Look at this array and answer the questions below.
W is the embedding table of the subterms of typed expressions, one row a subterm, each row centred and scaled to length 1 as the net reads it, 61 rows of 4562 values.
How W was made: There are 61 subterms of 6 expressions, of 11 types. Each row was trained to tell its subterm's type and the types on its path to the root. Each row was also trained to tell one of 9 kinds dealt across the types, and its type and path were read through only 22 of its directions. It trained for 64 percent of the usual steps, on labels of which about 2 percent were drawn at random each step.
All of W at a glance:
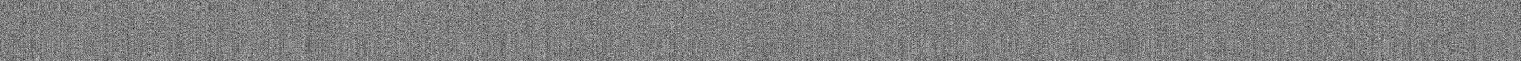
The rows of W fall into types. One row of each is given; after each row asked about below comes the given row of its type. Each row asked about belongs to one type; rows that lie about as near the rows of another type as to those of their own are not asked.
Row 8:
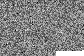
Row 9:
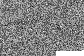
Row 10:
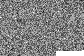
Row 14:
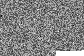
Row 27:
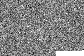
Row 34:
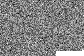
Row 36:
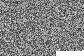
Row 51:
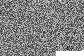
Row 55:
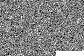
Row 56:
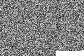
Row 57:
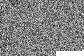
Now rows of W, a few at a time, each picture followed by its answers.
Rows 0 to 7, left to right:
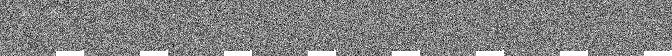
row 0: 51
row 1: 36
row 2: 34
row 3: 8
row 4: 10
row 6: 55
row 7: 9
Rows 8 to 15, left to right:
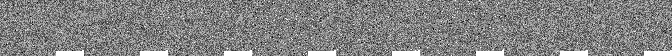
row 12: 57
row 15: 10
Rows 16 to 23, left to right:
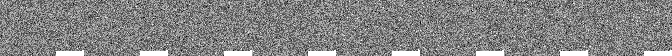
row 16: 8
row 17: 36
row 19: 57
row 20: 55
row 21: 27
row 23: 8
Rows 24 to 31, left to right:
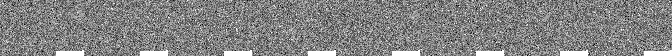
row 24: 8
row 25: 55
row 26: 9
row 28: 8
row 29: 27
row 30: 57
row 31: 9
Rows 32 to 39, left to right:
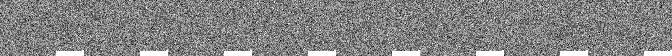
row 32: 10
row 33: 27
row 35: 34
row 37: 14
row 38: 10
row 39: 34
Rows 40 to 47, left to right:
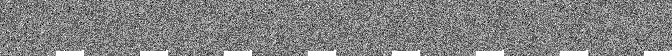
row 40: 14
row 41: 55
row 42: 14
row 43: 51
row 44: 14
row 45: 51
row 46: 51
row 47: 36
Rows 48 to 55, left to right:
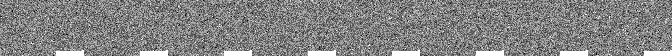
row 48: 14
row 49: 51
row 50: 51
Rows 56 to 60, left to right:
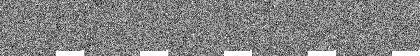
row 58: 36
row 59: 9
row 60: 36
